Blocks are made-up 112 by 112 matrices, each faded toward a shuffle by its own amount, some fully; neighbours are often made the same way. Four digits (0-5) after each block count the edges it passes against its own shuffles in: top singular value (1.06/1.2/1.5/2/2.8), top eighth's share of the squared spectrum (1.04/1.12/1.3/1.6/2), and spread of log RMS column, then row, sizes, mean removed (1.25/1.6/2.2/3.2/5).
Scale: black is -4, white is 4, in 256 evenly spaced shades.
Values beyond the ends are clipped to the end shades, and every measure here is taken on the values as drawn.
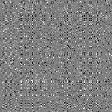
5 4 3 3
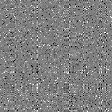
5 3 2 2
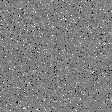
0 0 0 0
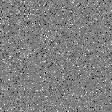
3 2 1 1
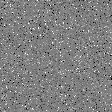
2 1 0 0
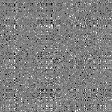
5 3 3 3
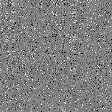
4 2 1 1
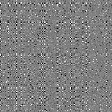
5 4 3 3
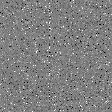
3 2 1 0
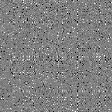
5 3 2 2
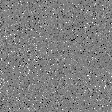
3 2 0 0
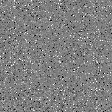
3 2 1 0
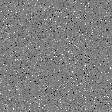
3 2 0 0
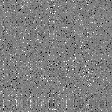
4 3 2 1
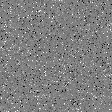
0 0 0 0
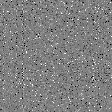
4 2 1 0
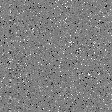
2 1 0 0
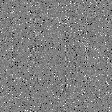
4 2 1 1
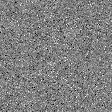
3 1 0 0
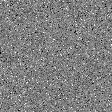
0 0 0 0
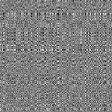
5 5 4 4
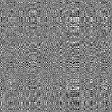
5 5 4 4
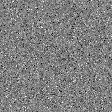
3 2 0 0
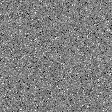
1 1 0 0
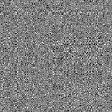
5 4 3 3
